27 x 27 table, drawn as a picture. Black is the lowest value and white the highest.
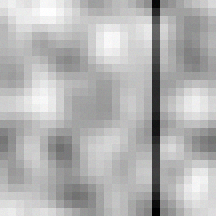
The centre is the calmest part. The values are skewed, with a long tail toward low values. Column 20 stands out from the rest. Overall the values sit about 70% of the way up the scale.
